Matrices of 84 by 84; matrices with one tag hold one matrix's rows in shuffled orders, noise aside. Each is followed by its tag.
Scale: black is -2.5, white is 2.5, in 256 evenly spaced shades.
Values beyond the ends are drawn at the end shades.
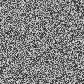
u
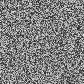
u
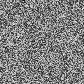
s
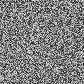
u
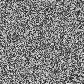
u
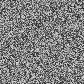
u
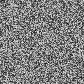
s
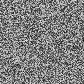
s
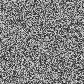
u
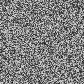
s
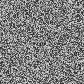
u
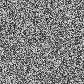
u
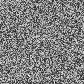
u
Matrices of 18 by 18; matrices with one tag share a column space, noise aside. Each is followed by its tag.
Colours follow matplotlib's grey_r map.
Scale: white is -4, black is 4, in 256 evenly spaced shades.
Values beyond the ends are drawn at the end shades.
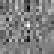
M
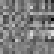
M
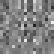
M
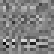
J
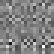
J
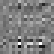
J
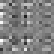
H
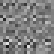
J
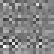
J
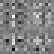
H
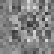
M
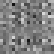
H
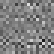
J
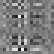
H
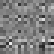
J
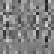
M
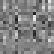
M
